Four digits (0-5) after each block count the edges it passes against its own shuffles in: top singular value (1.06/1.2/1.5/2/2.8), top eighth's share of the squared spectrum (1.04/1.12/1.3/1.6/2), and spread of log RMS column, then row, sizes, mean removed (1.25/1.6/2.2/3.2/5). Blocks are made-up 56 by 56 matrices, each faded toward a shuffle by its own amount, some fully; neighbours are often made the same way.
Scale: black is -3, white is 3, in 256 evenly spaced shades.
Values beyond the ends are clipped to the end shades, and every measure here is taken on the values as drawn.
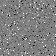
1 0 0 0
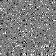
3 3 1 1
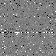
4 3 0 2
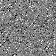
0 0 0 0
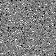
0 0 0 0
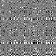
5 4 3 3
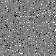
2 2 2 2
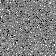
1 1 0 0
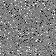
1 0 0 0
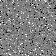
2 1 1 0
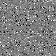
3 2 0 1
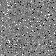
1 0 0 0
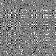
4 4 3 3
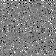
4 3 1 2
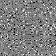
3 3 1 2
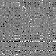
4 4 2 3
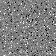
2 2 1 0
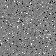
0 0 0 0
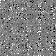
3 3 1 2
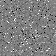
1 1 0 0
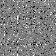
2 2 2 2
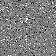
1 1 1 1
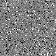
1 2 1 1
